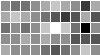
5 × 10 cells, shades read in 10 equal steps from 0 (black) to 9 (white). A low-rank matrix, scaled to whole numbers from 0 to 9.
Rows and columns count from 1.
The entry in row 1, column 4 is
5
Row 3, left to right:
4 5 4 5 7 9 7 4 0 5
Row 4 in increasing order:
3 3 3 5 5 5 5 5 6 6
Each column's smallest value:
4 4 4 5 4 3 2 3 0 3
